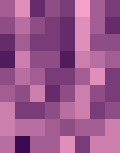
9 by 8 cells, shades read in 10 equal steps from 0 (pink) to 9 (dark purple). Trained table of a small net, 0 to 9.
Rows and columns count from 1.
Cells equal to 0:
1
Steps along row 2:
down up up up down up up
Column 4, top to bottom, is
5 6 6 5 6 7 5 4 4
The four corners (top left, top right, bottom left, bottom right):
4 6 3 2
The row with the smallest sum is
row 8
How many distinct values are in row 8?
4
